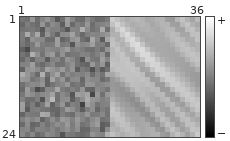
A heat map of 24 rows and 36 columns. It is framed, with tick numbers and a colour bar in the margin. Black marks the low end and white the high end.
It is made of 1 by 2 panels. Panel 1,1: middling, fine-grained. Panel 1,2: high, slanting down to the right.
